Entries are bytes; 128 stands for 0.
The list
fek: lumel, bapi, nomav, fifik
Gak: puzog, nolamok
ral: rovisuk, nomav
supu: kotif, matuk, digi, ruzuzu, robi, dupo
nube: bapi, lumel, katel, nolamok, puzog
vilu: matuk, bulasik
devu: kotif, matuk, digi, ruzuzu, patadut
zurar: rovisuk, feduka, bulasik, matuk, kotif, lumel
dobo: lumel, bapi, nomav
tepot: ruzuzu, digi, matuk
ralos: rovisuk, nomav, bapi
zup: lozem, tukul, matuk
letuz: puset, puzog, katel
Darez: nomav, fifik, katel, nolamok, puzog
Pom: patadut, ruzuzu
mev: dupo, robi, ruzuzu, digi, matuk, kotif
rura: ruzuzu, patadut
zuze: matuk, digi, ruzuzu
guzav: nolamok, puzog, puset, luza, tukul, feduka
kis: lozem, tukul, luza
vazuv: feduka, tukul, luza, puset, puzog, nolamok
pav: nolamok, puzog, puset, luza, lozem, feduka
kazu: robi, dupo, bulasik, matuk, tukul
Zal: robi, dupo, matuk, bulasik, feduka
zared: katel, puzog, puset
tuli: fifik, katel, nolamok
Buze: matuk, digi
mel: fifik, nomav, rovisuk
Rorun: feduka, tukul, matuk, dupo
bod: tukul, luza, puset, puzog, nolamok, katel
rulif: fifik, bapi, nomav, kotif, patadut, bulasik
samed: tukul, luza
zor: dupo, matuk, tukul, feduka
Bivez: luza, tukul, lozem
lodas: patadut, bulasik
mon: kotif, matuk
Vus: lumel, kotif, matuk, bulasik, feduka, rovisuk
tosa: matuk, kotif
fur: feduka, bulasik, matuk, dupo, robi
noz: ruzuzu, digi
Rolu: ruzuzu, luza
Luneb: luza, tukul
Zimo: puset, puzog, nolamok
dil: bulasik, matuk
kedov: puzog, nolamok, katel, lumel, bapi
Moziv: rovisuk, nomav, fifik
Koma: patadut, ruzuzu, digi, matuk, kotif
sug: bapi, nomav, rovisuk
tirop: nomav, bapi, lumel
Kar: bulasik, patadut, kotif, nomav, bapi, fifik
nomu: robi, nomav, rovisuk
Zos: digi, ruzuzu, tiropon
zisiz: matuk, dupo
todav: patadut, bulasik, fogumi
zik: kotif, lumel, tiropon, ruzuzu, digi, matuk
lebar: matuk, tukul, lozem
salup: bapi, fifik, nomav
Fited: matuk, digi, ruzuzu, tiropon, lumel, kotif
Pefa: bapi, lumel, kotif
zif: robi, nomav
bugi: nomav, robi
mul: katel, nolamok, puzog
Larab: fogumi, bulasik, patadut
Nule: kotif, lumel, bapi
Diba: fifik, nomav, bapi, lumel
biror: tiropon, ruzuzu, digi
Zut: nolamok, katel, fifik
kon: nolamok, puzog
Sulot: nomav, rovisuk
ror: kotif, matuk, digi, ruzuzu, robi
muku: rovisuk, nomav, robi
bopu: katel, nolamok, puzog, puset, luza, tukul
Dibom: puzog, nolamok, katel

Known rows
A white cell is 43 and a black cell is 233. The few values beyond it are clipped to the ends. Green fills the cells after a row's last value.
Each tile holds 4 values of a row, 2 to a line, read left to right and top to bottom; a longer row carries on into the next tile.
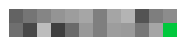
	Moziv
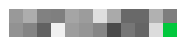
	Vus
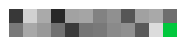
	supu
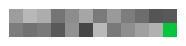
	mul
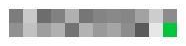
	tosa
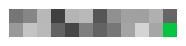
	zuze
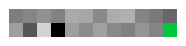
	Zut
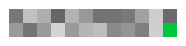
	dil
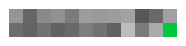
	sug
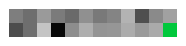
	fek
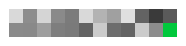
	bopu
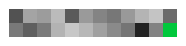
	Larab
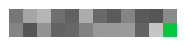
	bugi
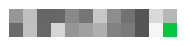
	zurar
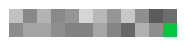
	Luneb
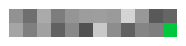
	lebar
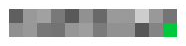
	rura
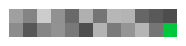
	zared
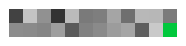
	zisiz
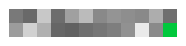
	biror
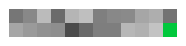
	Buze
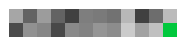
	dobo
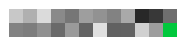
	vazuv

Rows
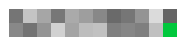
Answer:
vilu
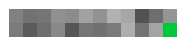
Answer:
Sulot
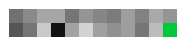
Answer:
Kar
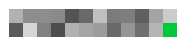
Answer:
Nule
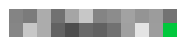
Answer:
noz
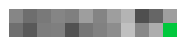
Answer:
ral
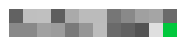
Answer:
kazu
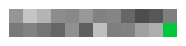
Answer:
kon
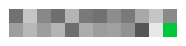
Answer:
mon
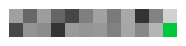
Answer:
Diba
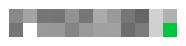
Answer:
Fited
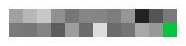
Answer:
Zimo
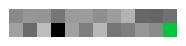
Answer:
tuli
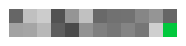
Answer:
ror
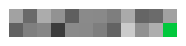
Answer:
ralos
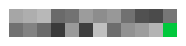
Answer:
nube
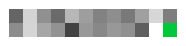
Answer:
mev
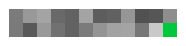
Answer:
zif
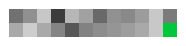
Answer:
zik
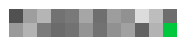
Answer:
devu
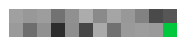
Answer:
Dibom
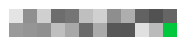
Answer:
guzav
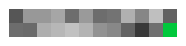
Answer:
todav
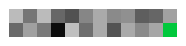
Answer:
kedov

